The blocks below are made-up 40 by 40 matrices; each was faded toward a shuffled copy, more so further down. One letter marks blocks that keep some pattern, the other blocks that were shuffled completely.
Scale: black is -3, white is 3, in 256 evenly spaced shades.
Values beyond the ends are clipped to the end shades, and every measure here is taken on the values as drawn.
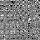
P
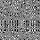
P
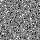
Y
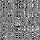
P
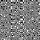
P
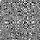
P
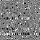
P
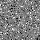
Y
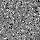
Y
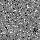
Y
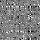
P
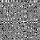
P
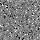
Y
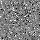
Y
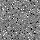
Y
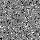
Y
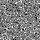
Y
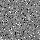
Y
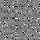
P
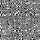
P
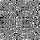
P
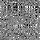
P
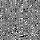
P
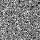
Y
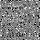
P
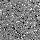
Y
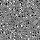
Y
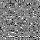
P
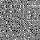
P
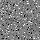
Y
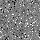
Y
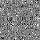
P
